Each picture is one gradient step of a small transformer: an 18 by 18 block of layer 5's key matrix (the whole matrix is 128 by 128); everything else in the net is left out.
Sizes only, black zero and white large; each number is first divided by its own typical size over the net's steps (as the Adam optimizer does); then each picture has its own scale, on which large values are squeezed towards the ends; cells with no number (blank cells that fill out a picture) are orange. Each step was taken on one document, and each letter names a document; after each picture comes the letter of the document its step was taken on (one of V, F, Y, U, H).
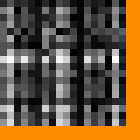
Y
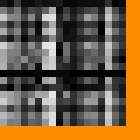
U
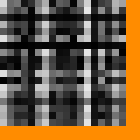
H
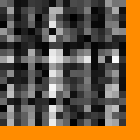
Y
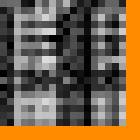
U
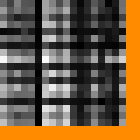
Y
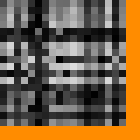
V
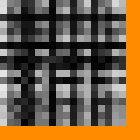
H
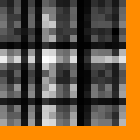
Y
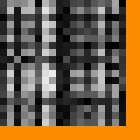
H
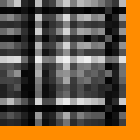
U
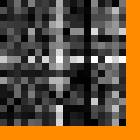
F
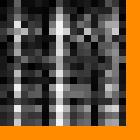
F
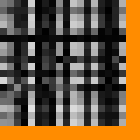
F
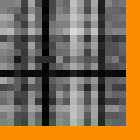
V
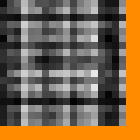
H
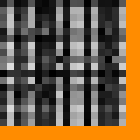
F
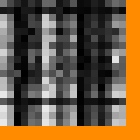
Y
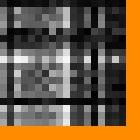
Y
